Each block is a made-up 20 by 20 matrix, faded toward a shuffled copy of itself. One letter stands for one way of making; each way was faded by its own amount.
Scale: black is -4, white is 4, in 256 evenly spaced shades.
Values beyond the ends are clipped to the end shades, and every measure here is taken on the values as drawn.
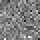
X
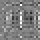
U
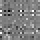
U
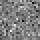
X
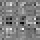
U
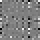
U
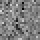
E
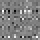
U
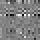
U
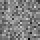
X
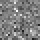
E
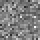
X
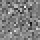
E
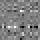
U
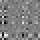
U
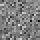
E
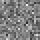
X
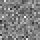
X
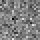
E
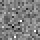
X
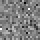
E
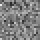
E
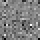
E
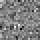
E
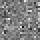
E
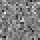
X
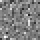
E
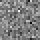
X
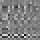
U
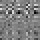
U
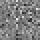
E
